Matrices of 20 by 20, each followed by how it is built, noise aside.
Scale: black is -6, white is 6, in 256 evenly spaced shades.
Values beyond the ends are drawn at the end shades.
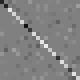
diagonal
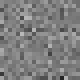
low rank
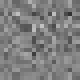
low rank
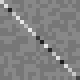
diagonal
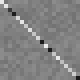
diagonal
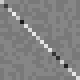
diagonal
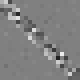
banded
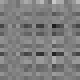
low rank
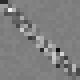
banded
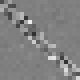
banded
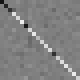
diagonal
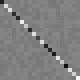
diagonal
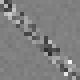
banded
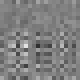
low rank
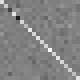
diagonal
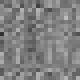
low rank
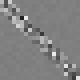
banded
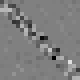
banded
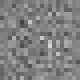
low rank
